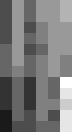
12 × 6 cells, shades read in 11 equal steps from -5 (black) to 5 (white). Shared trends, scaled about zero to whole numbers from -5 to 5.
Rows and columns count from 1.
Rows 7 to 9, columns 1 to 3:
-1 0 -1 / -3 -1 -3 / -3 -1 -3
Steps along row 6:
up down up up down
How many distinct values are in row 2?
4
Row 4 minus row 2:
0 0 0 -1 0 -1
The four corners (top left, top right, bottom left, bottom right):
-2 2 -4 4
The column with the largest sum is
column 6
